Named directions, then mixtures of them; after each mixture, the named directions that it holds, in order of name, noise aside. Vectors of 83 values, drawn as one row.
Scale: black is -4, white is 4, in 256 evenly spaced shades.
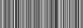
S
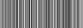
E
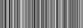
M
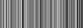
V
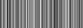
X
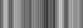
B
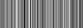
E, S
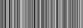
M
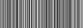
E, X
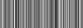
S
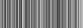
E, V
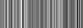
M, V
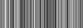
B, M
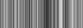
B, E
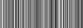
S, V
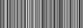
S, X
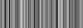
M, S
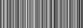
V, X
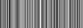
M, X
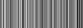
V, X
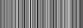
E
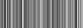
V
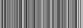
V, X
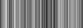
B, X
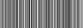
E
